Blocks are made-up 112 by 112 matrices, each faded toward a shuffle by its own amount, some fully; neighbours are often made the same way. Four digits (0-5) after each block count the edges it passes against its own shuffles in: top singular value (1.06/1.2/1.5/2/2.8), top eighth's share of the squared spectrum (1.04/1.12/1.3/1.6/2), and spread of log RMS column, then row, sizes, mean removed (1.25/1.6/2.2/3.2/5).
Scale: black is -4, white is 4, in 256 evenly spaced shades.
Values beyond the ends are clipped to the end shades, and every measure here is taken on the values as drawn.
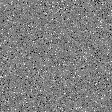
0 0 0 0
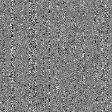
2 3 3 0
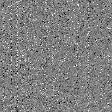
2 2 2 0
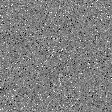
0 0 0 0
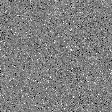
1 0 1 0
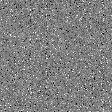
1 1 1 0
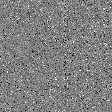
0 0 1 0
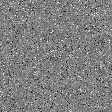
0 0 0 0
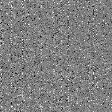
1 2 3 0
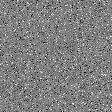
0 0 0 0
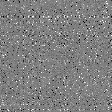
4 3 1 2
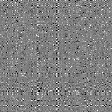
5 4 3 3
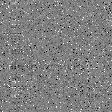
3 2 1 1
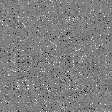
4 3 1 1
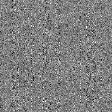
1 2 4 0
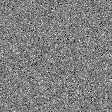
0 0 0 0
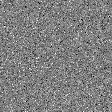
0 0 0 0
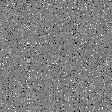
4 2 1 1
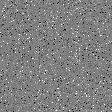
2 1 0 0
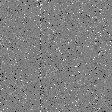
3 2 1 0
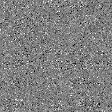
1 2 2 2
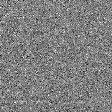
3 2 1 1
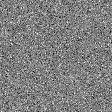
1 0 0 0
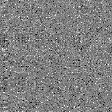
4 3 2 1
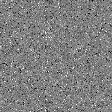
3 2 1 0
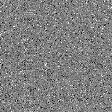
3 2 1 1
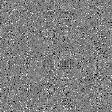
4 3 2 1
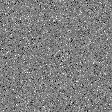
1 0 0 0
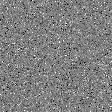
1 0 0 0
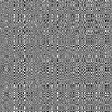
5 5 4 4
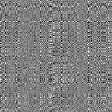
5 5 4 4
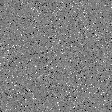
2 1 0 0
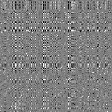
5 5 4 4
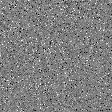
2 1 0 0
